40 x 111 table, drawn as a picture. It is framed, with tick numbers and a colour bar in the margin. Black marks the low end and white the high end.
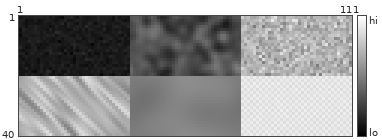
The table splits into 2 rows of 3 panels. Panel 1,1: very low, fine-grained, faint in contrast. Panel 1,2: low, blotchy. Panel 1,3: high, fine-grained. Panel 2,1: high, slanting down to the right. Panel 2,2: middling, smooth, faint in contrast. Panel 2,3: very high, checkered, faint in contrast.
